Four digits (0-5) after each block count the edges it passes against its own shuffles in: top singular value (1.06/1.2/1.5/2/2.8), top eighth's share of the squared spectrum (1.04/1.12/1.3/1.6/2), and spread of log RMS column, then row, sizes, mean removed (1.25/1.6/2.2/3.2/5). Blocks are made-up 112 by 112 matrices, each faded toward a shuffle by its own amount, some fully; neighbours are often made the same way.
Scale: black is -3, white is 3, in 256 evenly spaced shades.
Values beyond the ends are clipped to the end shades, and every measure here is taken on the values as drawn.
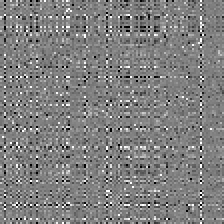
5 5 4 4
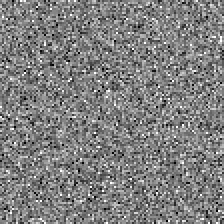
0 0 0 0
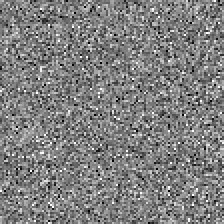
0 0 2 0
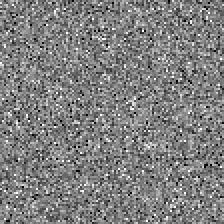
0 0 0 0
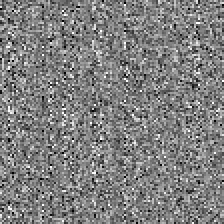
1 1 3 0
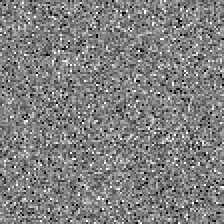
2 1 0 0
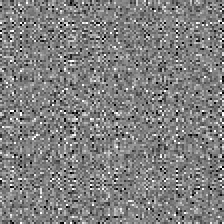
5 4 3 3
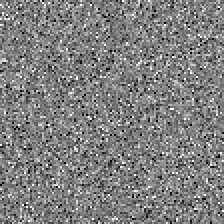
1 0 0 0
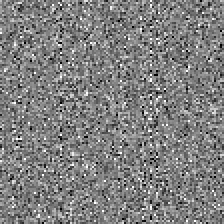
1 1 3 0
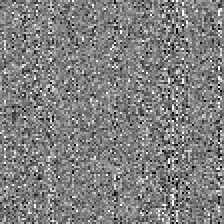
1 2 4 0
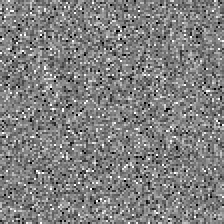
0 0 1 0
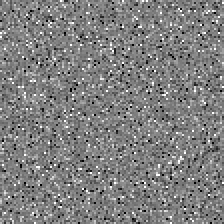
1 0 0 0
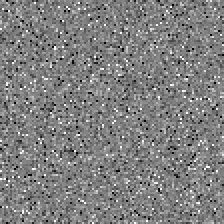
1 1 0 0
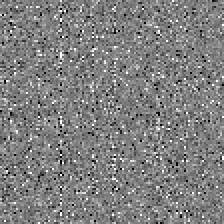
3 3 2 1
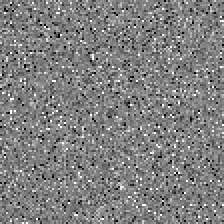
1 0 0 0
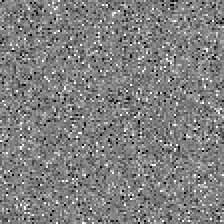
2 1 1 1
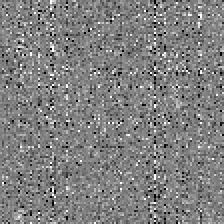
2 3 3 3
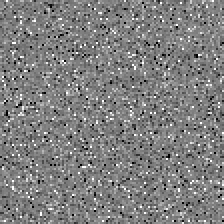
0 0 0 0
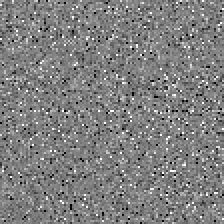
1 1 0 1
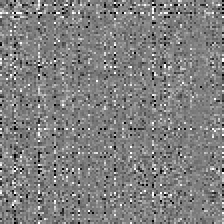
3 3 4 3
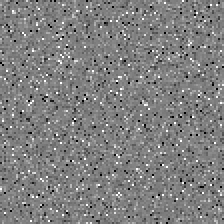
0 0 0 0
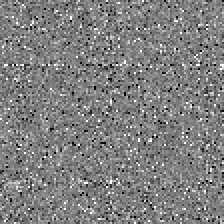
1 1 1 1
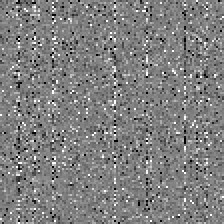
2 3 3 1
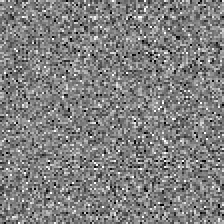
4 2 1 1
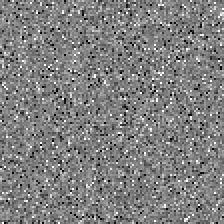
1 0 0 0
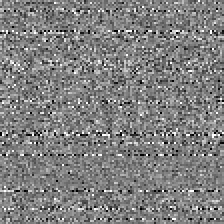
2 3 0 4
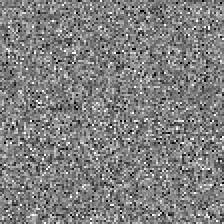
0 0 0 2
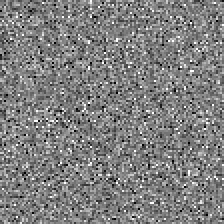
0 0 0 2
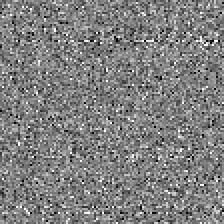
1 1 0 2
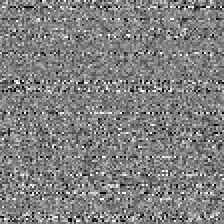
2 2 0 4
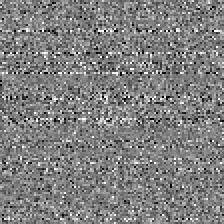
2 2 0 4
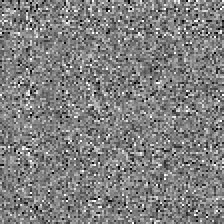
1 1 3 2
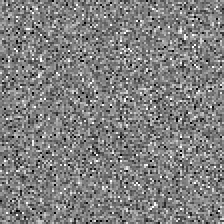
0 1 2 1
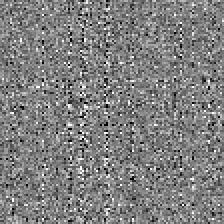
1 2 4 3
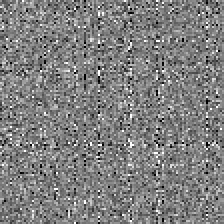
2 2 4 2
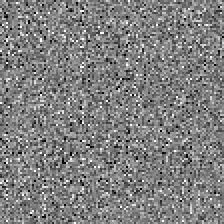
1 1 2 2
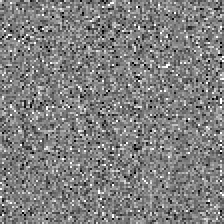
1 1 2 2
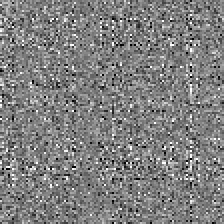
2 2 4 3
